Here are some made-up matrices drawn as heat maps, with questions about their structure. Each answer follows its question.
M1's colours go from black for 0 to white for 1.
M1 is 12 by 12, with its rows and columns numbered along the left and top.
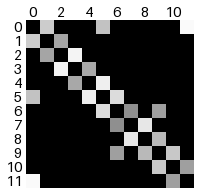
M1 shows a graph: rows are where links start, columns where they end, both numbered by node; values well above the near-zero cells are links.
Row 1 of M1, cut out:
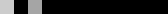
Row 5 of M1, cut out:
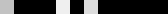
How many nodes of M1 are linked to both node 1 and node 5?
1
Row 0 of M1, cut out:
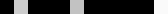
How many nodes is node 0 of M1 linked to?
3
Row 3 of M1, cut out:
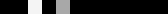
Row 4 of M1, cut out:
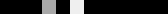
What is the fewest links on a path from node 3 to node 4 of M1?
1
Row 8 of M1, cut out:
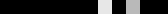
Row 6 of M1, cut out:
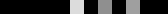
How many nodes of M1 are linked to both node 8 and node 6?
2
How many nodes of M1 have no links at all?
0
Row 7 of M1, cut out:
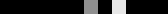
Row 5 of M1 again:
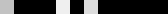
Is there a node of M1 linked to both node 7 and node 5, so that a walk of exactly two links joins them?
yes
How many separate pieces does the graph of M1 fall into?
1
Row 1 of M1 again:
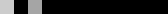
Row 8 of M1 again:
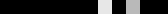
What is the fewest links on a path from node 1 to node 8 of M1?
5
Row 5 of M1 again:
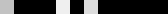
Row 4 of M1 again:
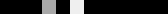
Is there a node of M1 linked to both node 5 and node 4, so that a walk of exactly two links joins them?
no
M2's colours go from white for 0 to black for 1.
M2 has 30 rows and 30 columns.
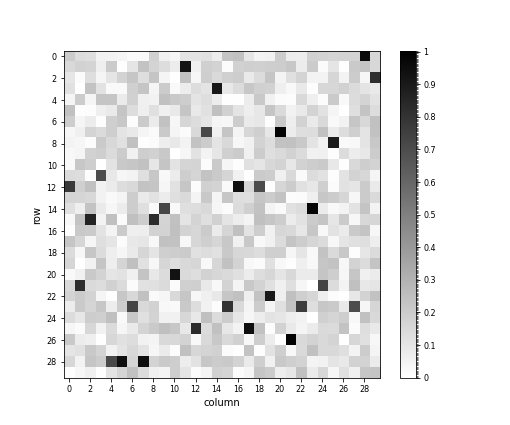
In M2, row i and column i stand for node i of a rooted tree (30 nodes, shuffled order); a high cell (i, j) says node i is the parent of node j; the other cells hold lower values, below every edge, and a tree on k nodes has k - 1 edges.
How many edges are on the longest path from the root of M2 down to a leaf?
15
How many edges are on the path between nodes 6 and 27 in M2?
2
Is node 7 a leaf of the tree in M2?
no
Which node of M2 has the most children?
23
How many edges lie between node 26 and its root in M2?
0
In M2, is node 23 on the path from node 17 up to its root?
yes
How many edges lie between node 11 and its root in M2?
3
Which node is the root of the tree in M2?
26
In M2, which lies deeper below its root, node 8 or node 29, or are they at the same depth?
node 29
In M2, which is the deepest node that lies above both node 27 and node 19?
23
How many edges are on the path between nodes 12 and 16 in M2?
1
